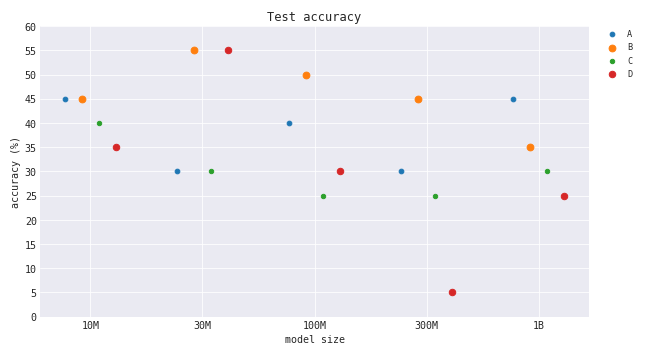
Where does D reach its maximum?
30M
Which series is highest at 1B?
A
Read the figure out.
Title: Test accuracy
x-axis: model size, ticks 10M 30M 100M 300M 1B
y-axis: accuracy (%), ticks 0 5 10 15 20 25 30 35 40 45 50 55 60
Legend: A, B, C, D
Values:
A: 45 30 40 30 45
B: 45 55 50 45 35
C: 40 30 25 25 30
D: 35 55 30 5 25
